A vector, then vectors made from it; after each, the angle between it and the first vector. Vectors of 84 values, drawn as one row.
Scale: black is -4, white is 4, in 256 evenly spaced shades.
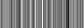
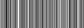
partly opposed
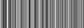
partly opposed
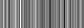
orthogonal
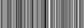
orthogonal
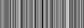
nearly opposite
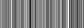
partly opposed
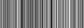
partly opposed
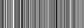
orthogonal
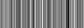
nearly parallel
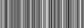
partly aligned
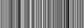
nearly parallel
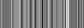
nearly opposite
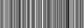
nearly parallel
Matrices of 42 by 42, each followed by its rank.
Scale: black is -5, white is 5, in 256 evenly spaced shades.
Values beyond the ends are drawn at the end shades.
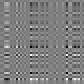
one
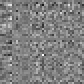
five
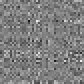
five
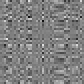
three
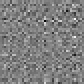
five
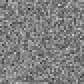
full rank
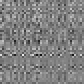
three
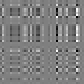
one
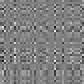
two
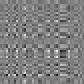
two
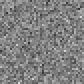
full rank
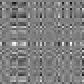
two
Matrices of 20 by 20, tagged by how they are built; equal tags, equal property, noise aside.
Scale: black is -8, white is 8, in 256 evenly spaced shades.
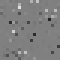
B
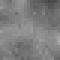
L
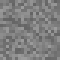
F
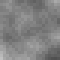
L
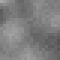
L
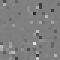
B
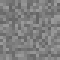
F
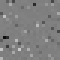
B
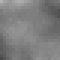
L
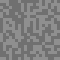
F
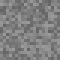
F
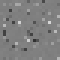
B
